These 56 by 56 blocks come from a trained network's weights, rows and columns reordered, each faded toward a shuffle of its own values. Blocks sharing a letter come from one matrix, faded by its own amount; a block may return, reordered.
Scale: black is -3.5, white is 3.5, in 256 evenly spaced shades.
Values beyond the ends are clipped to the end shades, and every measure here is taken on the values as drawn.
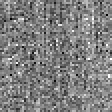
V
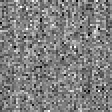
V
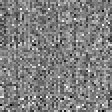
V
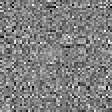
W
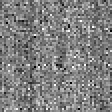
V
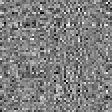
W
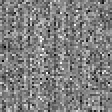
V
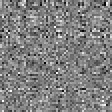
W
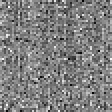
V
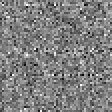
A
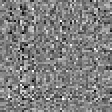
W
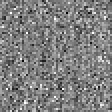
V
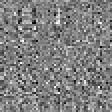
W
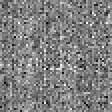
V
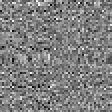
W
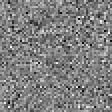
A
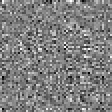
W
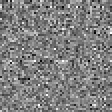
A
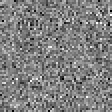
A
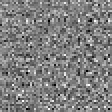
W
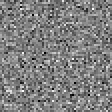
A
